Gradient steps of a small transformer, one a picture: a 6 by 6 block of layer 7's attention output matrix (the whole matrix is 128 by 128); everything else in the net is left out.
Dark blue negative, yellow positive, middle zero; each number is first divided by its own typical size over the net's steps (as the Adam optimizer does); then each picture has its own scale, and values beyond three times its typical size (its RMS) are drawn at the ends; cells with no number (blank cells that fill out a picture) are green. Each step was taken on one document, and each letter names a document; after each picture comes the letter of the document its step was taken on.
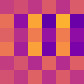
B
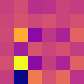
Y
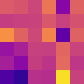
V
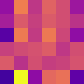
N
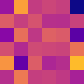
N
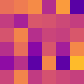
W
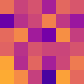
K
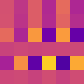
B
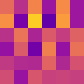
B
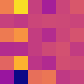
Y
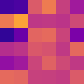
K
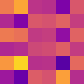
Y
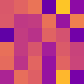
N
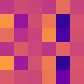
V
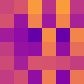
W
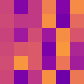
V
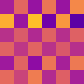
B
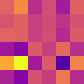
Y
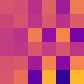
K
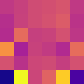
N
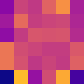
N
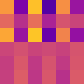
B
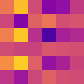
Y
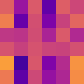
K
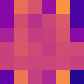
N
